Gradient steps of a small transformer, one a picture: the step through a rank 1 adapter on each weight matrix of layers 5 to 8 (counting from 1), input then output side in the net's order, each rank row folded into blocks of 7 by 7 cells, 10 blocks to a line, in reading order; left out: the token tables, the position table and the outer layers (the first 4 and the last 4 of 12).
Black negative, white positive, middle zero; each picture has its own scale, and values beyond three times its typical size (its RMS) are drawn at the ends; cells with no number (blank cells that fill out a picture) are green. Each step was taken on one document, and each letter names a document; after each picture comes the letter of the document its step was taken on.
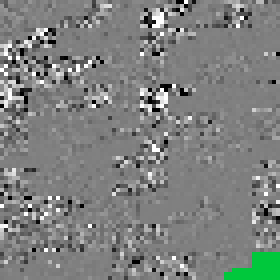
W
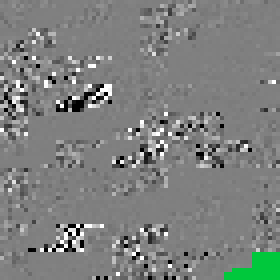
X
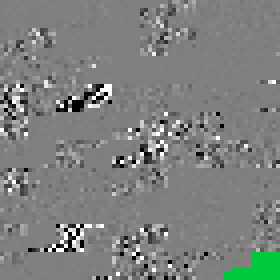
X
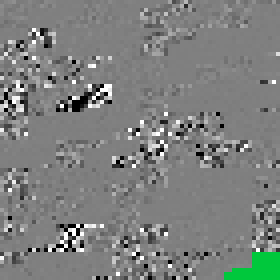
X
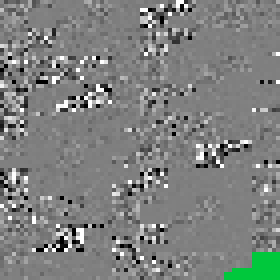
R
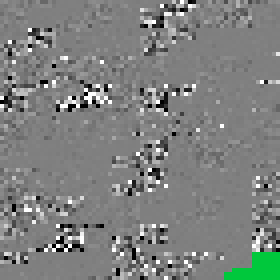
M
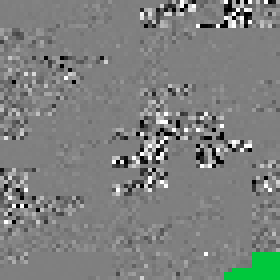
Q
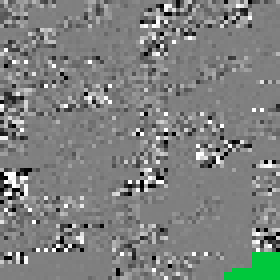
M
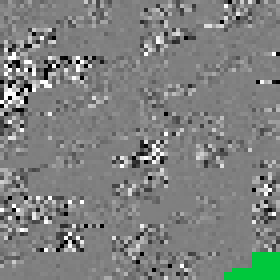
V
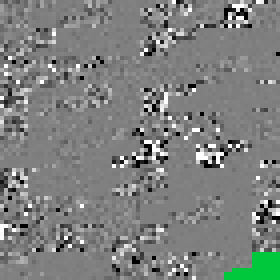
W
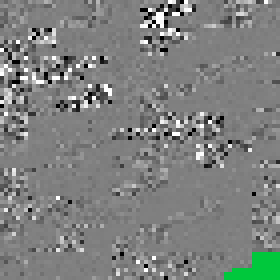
V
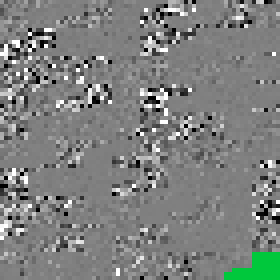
V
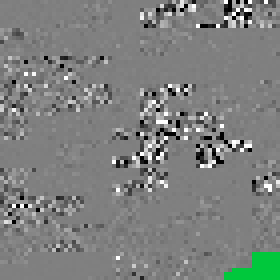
Q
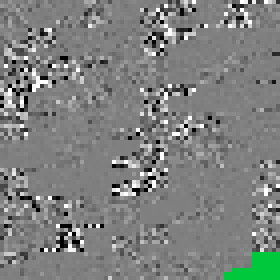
V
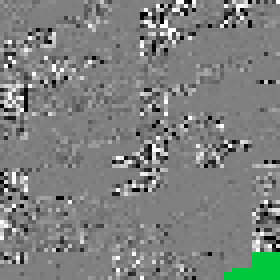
R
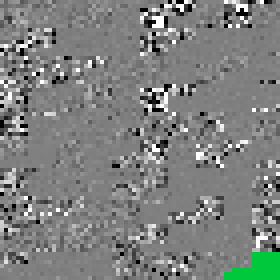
W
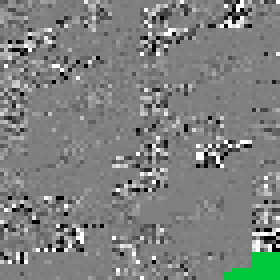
R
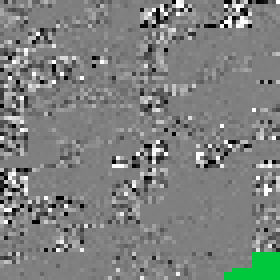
R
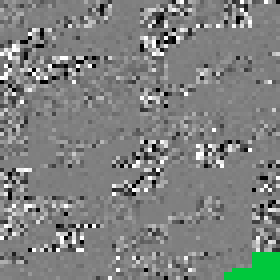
V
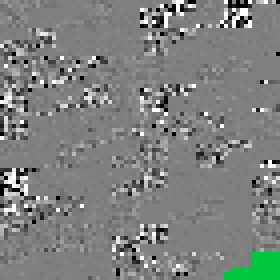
M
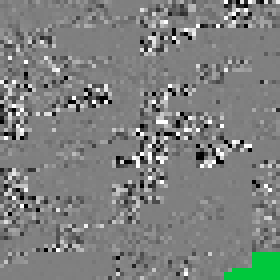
Q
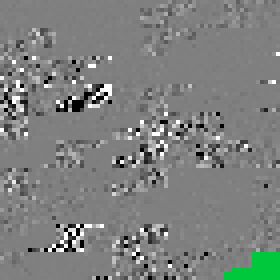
X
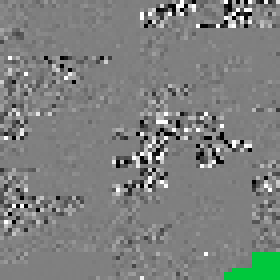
Q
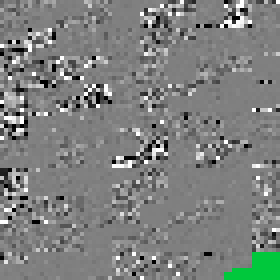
R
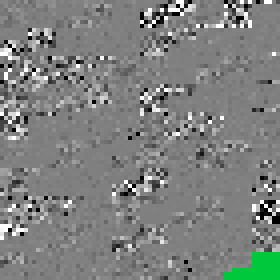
V
